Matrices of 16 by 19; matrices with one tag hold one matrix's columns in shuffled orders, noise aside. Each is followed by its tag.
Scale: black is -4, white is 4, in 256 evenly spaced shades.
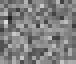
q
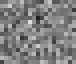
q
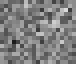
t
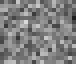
q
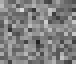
t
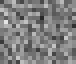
q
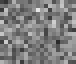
t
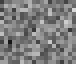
t
